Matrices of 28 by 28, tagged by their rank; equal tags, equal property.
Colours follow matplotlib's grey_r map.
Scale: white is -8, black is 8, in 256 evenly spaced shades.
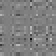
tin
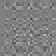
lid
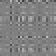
tin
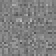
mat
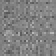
mat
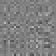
lid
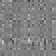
lid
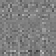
mat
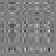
tin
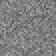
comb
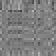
lid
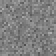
comb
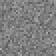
comb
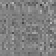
mat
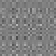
tin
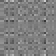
tin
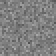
comb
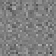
mat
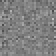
mat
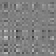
tin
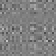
lid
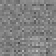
mat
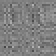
lid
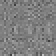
mat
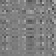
lid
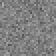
comb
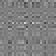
tin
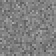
comb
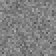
comb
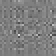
lid
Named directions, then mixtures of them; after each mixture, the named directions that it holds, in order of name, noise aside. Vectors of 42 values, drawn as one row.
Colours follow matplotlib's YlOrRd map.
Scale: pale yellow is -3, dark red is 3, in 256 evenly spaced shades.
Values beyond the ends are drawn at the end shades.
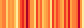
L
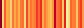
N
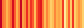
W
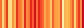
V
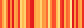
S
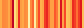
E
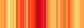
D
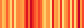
L, S, V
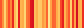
S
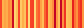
E, N, S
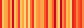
E, N, S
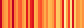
S, W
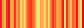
D, E, S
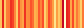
N, W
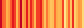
W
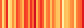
V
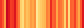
D, L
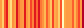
V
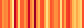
E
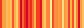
L, V, W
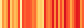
L, S, W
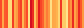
E, V, W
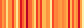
L, W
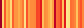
N
